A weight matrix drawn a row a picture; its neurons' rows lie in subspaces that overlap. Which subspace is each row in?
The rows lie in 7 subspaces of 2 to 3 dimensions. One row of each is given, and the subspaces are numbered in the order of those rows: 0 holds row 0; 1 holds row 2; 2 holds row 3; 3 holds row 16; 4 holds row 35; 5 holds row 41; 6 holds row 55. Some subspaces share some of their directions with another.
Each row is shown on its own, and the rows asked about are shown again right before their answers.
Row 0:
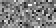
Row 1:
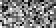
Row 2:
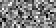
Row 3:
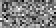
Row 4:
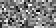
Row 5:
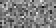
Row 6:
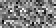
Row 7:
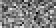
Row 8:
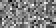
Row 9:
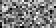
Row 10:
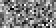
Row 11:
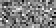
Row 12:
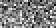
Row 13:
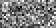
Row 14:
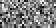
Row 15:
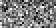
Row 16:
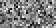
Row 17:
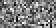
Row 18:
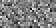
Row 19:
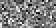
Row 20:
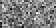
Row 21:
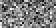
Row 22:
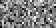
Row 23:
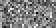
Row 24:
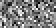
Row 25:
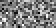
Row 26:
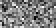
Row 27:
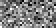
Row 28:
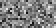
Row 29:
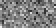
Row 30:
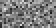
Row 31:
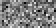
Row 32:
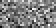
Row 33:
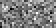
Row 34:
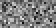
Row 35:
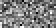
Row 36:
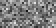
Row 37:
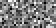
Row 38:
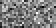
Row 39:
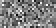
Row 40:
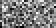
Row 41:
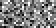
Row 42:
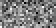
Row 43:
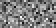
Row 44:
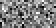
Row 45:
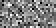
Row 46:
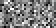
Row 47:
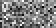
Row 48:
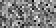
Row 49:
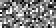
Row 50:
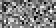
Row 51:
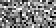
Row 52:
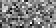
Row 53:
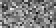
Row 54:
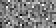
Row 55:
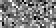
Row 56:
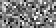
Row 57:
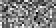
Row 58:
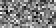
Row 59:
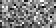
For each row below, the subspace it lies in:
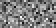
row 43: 6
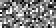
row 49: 4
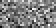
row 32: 1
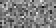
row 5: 3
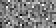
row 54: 6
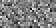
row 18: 1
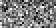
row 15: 3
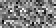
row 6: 3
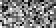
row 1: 5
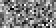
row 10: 5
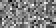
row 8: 6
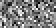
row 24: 1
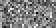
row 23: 5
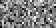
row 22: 3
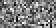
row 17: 5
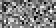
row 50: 6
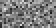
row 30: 4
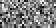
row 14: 1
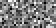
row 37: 6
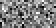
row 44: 1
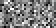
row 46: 5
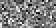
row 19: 0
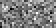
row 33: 5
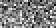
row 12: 2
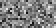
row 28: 3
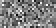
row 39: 1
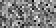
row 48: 1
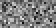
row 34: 6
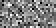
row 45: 1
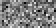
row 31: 0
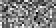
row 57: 5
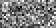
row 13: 2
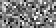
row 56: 6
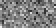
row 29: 3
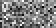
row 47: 2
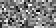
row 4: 0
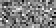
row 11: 2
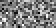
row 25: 1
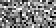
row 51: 2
